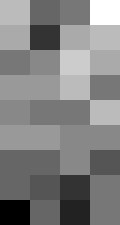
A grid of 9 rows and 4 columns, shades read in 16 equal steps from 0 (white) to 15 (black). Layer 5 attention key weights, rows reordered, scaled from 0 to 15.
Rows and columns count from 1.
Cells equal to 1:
0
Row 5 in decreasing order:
8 8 7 4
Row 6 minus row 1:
2 -3 -1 7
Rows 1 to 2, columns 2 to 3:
9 8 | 12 5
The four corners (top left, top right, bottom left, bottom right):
4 0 15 8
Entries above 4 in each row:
2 3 3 3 3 4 4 4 4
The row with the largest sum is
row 9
